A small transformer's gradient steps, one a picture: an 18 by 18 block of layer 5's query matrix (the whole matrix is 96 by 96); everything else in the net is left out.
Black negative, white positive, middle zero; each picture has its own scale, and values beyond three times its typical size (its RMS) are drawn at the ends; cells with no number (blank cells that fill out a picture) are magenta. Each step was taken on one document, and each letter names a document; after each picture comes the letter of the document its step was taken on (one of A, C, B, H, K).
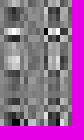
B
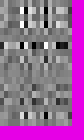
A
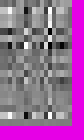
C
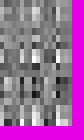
A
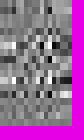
C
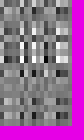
A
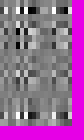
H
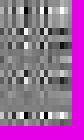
C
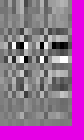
C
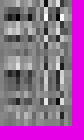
B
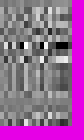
C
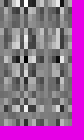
B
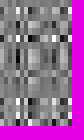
H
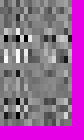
H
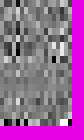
H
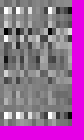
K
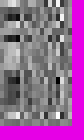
B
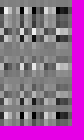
A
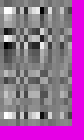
K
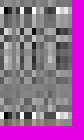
A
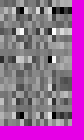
C
